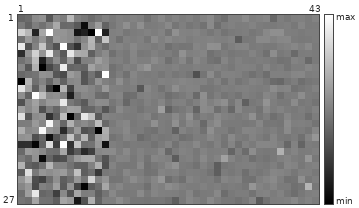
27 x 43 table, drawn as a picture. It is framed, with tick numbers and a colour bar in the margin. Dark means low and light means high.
The right part is calmer, past a seam about 30% of the way across. The halves do not mirror each other. There is no overall slope. Overall the values sit about 50% of the way up the scale. The distribution is heavy-tailed on both sides.
